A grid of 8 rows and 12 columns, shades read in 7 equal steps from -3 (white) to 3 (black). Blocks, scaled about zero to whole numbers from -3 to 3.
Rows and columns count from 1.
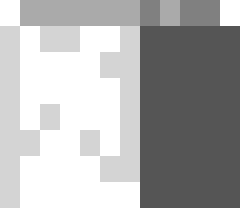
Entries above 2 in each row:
0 0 0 0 0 0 0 0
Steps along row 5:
down up down same same up up same same same same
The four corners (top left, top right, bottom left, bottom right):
-3 -3 -2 1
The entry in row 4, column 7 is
-2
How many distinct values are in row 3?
3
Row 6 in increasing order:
-3 -3 -3 -2 -2 -2 -2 1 1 1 1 1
